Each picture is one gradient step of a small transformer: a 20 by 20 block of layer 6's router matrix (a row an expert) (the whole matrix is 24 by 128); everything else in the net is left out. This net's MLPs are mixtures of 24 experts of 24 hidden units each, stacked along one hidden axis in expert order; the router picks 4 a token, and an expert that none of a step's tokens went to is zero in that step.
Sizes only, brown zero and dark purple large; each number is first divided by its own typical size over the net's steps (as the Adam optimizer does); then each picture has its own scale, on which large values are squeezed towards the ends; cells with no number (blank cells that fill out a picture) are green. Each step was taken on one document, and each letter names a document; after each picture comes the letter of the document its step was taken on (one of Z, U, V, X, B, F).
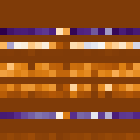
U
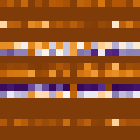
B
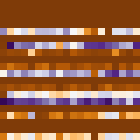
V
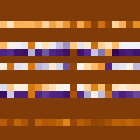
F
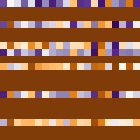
F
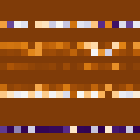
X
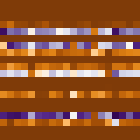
U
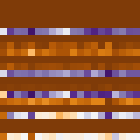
V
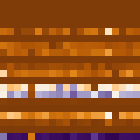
V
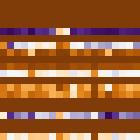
U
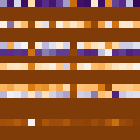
X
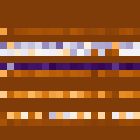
F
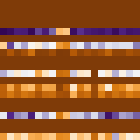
U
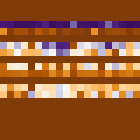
B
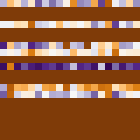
F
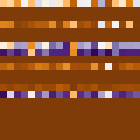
B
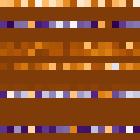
X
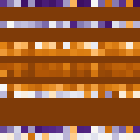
B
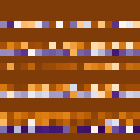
B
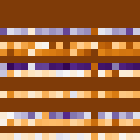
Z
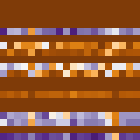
Z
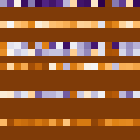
X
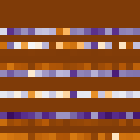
U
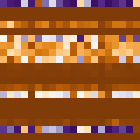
B
